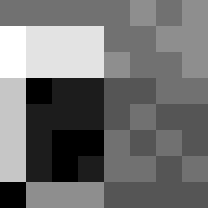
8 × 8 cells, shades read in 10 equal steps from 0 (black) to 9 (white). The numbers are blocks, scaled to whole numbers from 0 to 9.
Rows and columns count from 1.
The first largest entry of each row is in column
6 1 1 1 1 1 1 2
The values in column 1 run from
0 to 9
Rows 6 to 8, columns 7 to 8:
4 3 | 3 4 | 3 3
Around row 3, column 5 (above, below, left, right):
4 3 8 4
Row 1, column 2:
4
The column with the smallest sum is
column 3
